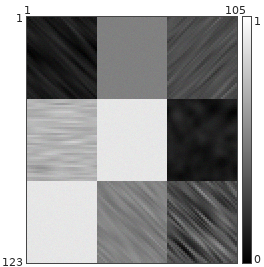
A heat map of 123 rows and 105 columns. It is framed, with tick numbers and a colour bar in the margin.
It is made of 3 by 3 panels. Panel 1,1: very low, slanting down to the right, faint in contrast. Panel 1,2: middling, flat. Panel 1,3: low, slanting up to the right, faint in contrast. Panel 2,1: high, streaked across, faint in contrast. Panel 2,2: very high, flat. Panel 2,3: very low, blotchy, faint in contrast. Panel 3,1: very high, flat. Panel 3,2: middling, slanting down to the right, faint in contrast. Panel 3,3: low, slanting down to the right.
